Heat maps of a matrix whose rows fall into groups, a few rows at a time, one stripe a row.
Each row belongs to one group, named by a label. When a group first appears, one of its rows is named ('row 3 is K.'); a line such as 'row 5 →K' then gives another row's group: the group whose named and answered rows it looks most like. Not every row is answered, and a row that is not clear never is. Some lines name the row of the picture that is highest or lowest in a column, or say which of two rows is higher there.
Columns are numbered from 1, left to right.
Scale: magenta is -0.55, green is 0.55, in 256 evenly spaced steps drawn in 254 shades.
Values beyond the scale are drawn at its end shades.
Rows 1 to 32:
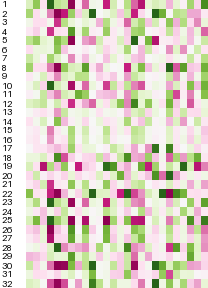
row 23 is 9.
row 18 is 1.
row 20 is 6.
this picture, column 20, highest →22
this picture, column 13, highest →19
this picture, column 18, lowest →19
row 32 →6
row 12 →6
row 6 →1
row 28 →1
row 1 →9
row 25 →9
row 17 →6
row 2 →6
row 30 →6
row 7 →9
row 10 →9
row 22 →6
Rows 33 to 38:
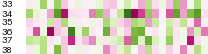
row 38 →1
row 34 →1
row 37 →6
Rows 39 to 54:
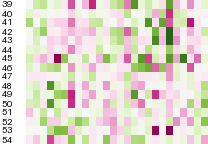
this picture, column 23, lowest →51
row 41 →6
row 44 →6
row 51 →1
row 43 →6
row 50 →9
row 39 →6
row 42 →6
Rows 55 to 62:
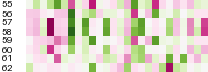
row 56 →6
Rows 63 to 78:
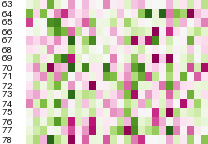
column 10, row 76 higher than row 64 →No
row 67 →6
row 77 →6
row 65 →1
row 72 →6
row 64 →6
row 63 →9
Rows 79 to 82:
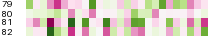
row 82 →9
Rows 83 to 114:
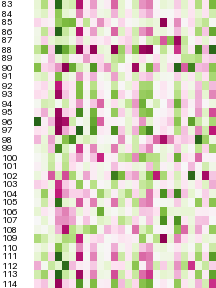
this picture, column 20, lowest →98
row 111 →9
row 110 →9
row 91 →9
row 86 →9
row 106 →6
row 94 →6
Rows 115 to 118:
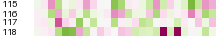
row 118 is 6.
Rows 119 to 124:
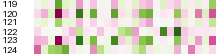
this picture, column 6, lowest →122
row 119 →9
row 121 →9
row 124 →1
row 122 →6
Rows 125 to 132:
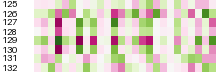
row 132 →1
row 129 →9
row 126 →1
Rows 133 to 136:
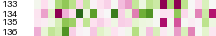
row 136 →1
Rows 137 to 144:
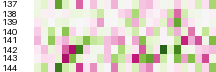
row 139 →6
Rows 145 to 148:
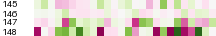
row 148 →6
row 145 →6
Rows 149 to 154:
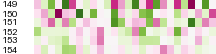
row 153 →6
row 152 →6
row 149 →1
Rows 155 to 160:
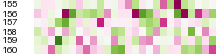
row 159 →9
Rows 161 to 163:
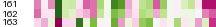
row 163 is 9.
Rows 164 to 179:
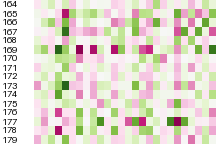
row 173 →1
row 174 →9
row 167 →1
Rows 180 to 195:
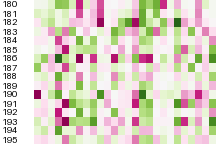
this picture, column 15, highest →186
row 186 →9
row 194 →9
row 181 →6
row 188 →9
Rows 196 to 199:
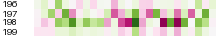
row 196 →9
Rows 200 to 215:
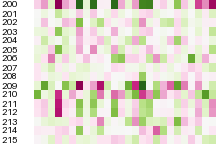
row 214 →6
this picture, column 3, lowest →206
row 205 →9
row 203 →9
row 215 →1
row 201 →9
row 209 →6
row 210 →1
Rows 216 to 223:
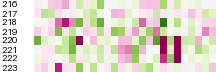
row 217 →1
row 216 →6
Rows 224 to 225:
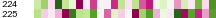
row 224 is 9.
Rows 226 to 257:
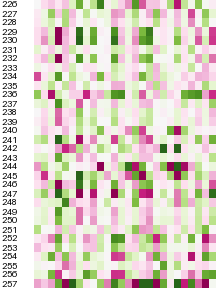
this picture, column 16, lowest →245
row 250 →9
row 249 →9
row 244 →6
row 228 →1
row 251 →1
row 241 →9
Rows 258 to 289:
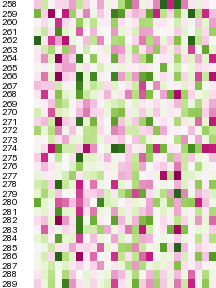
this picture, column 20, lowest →258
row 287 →6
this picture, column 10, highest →280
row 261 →9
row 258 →6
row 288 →1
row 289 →1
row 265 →6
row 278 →9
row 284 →9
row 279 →6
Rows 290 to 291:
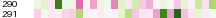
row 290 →9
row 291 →6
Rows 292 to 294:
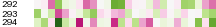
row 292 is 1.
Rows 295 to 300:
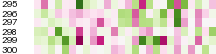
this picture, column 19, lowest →299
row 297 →6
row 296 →6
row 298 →9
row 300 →1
